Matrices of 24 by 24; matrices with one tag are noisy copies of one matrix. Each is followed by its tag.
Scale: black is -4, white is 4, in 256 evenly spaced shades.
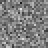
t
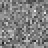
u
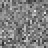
u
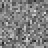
u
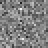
t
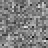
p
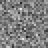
t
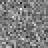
t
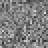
u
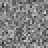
u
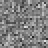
p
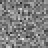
t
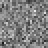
u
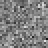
p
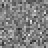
u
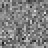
u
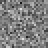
t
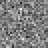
t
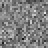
u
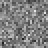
u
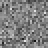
u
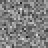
t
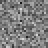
t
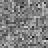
p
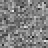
p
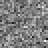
p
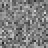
u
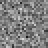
t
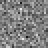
t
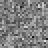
p
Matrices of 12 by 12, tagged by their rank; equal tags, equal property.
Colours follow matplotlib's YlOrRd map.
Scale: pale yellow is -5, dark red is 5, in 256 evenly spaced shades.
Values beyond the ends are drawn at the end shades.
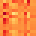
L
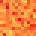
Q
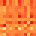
L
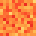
Q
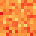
Q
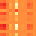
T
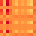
T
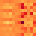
L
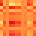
T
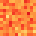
Q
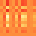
T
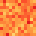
Q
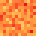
Q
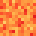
Q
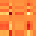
T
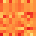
L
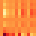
T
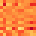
L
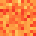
Q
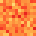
Q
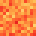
Q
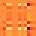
T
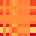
T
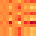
T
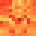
L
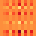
T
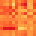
L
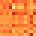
L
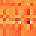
L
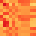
L
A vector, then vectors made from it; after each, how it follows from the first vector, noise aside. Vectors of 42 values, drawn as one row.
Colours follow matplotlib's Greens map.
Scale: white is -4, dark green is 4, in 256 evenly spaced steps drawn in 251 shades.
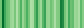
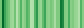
copied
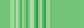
partly zeroed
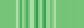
partly zeroed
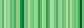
reversed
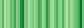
reversed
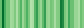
copied
